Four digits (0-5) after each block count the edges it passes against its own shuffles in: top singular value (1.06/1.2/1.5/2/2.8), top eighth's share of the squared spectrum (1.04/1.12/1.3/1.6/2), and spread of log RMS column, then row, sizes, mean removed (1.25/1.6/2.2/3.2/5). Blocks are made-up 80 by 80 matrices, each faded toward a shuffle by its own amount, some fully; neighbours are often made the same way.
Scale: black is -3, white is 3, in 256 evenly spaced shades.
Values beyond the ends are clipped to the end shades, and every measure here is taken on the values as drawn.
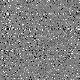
3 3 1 1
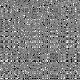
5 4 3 3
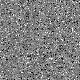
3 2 0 0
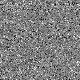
0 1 0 2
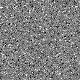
0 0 0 0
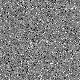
0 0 0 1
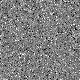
0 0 0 0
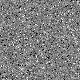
0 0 0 0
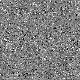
0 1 0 2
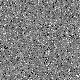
0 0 0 0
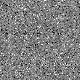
0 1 0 1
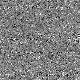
1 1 0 2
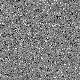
0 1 0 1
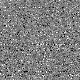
1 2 0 2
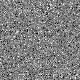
0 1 0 1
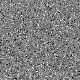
0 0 0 0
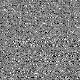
1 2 0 3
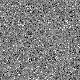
0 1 0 2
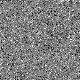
0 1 0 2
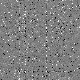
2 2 1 0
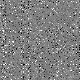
1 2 2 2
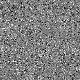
3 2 0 1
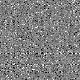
4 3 1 2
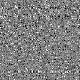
4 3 1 2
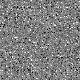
3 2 1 1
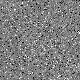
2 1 0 0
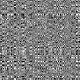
5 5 3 3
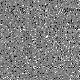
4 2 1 1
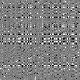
5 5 3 3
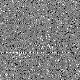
3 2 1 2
